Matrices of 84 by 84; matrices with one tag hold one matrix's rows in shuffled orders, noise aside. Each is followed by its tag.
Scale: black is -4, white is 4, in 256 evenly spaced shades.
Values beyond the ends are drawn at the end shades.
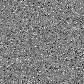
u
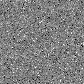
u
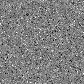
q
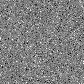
q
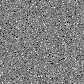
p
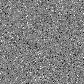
q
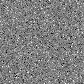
p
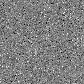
p
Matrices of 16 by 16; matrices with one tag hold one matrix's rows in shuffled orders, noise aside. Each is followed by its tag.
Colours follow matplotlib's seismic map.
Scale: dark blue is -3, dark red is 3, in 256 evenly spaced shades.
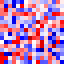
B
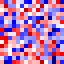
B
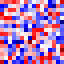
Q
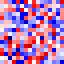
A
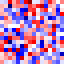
A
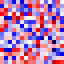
B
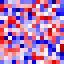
Q
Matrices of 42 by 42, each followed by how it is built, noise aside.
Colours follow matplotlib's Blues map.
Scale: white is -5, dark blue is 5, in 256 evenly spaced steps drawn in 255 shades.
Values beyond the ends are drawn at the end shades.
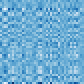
low rank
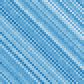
Toeplitz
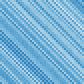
Toeplitz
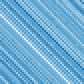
Toeplitz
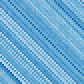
Toeplitz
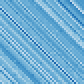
Toeplitz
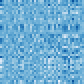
low rank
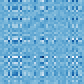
low rank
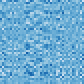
low rank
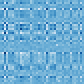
low rank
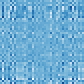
low rank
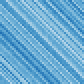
Toeplitz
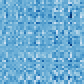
low rank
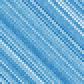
Toeplitz
